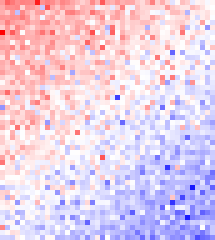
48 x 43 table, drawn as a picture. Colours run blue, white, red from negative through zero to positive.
Average level on the scale: 50%. Odd rows or columns: none. Histogram: bell-shaped. Ninth with the lowest average: bottom right. Slope: up to the top left.
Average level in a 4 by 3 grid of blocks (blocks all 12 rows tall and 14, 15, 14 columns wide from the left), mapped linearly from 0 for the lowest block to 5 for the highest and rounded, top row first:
5 4 3 / 4 3 2 / 3 2 1 / 2 1 0
